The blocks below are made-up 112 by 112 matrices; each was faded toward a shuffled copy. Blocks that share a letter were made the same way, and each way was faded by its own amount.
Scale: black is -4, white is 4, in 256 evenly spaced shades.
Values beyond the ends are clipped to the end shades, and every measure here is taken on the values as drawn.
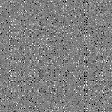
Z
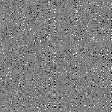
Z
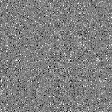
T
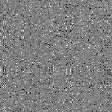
Z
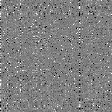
Z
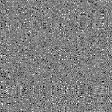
T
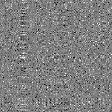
T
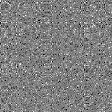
T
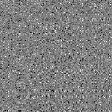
T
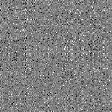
T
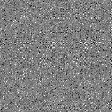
T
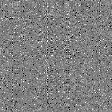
Z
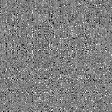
T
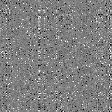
Z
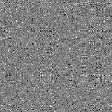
T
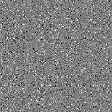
T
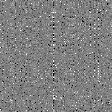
Z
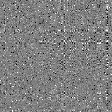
Z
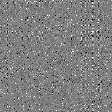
Z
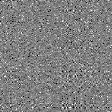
T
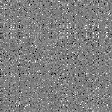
Z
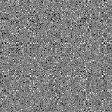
T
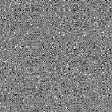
T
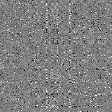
Z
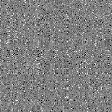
T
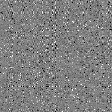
Z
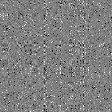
Z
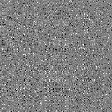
T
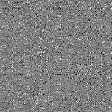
T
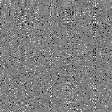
Z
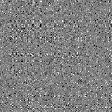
T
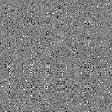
Z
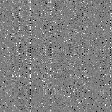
Z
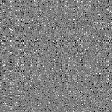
T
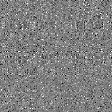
T
